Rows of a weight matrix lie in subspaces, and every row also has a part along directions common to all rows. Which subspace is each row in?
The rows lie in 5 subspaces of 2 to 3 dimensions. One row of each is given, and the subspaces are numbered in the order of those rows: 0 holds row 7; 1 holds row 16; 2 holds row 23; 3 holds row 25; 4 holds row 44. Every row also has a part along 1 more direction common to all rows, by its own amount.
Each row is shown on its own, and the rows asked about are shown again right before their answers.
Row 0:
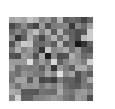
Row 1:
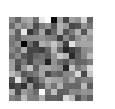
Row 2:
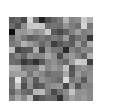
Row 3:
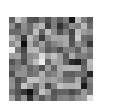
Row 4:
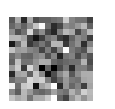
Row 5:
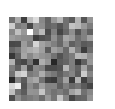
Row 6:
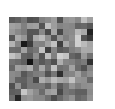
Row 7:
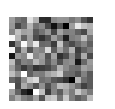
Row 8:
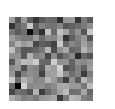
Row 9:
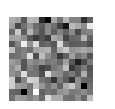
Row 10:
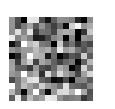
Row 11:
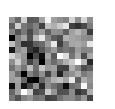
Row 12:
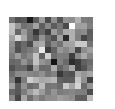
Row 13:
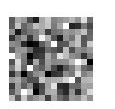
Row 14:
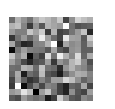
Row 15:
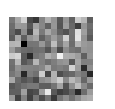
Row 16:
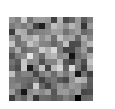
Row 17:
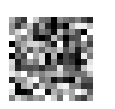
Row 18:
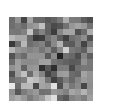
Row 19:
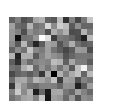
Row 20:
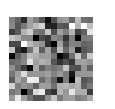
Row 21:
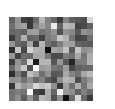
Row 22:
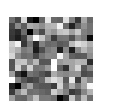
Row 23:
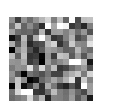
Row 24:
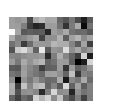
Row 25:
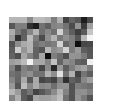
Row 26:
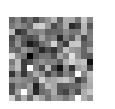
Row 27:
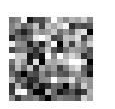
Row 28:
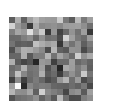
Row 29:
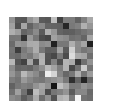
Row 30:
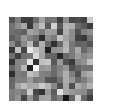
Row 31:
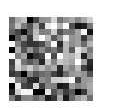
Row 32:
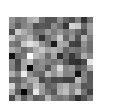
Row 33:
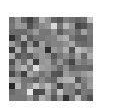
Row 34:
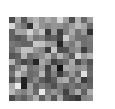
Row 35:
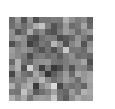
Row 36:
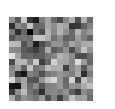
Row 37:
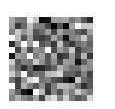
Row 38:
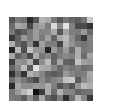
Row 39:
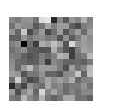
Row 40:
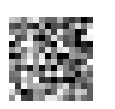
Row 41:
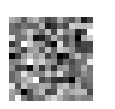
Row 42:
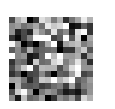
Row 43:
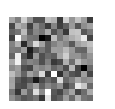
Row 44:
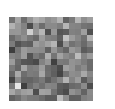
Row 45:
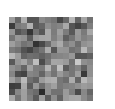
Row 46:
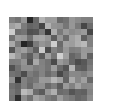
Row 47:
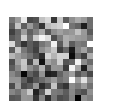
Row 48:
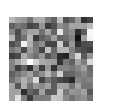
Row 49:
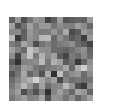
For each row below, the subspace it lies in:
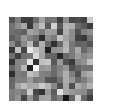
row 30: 0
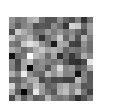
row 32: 1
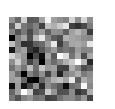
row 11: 2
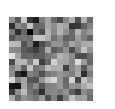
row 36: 4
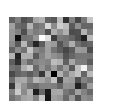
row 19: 2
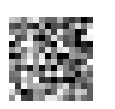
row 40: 3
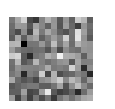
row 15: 2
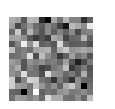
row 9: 0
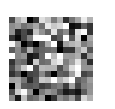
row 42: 2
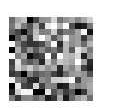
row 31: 0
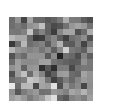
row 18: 1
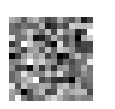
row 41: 3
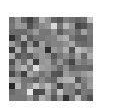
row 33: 0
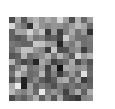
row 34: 4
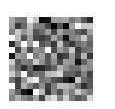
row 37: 0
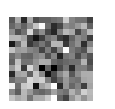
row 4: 1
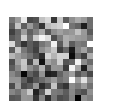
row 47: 1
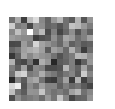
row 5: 4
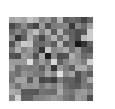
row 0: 3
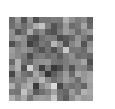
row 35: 1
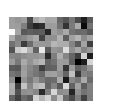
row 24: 3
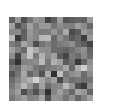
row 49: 2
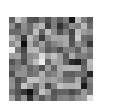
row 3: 2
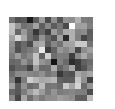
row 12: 3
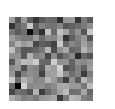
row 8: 4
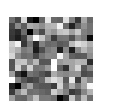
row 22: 4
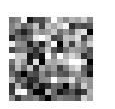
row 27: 0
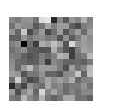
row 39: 0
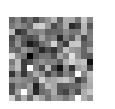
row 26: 1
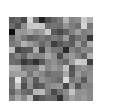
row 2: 3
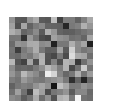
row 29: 1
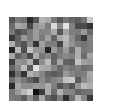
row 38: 0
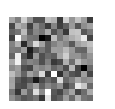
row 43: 2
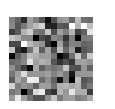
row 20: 3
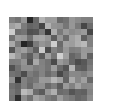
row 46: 3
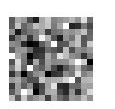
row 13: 1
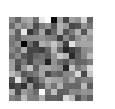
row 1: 0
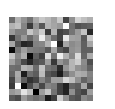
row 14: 4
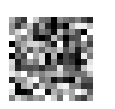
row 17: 0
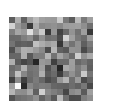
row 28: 4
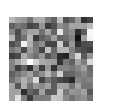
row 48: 3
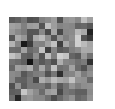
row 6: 3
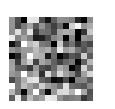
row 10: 2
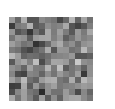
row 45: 4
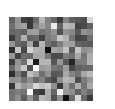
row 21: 0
